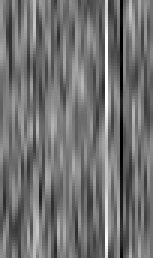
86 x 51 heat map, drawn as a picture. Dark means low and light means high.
Histogram: heavy tails on both sides. Grain: streaks running down. Odd lines: columns 36 and 41. Slope: none.
